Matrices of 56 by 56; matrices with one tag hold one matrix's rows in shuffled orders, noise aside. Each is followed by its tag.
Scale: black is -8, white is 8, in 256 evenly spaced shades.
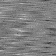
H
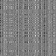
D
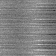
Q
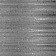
Q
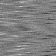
H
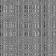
D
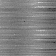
Q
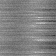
Q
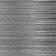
Q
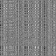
D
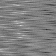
H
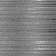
Q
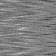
H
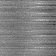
Q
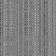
D
